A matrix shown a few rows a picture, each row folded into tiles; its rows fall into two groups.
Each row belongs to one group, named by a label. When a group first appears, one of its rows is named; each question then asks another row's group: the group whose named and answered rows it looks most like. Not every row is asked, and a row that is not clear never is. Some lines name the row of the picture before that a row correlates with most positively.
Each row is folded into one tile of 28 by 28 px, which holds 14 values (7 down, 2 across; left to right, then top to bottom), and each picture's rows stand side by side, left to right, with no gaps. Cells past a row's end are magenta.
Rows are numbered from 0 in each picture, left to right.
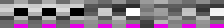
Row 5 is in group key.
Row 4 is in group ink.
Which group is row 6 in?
ink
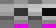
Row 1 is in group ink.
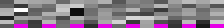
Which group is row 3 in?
key
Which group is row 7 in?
key
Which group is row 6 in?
key
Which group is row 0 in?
key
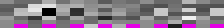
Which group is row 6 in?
key
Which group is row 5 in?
ink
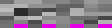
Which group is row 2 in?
ink
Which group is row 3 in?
key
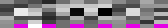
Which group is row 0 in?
ink
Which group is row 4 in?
ink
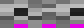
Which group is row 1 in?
key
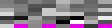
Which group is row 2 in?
key
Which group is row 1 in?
ink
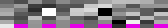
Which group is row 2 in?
ink
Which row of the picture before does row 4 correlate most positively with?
2
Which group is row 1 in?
ink
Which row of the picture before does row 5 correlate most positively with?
2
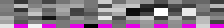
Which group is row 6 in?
ink
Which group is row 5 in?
ink
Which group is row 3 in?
key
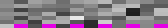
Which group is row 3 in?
key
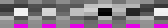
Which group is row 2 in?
ink
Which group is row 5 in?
ink
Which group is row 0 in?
ink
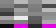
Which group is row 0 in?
key
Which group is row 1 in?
key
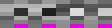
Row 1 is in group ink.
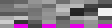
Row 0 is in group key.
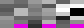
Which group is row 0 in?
ink
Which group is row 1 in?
key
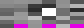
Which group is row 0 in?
key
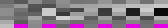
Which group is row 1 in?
ink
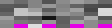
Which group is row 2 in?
key
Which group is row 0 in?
ink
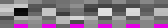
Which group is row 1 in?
ink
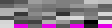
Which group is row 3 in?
key
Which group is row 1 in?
key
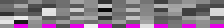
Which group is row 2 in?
key
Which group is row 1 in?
ink
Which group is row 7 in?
ink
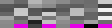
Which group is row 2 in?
ink
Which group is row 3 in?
key
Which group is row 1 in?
key
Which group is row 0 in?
ink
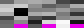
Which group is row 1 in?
key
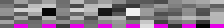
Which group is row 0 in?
key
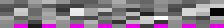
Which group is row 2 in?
ink
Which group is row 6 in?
ink
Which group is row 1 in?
key
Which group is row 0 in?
ink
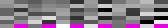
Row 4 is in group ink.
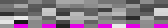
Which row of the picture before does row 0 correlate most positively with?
1
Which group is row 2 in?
key
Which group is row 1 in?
ink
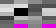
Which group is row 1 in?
ink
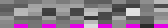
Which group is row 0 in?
ink
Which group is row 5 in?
key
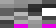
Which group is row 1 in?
ink
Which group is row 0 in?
key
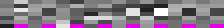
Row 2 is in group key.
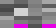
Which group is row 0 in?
ink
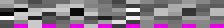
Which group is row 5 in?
ink
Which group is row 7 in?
ink
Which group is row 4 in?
key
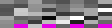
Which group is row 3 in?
key
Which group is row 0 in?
ink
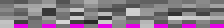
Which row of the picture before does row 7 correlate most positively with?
2
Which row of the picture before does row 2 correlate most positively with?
2
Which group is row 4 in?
ink
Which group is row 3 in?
key
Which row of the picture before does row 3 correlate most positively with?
1
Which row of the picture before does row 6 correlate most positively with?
2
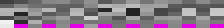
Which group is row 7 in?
ink
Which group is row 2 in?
ink
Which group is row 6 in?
ink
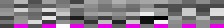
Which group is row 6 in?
ink
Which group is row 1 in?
key
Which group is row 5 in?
key
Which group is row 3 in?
key
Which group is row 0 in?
key
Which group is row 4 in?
key
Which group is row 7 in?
ink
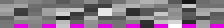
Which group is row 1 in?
ink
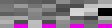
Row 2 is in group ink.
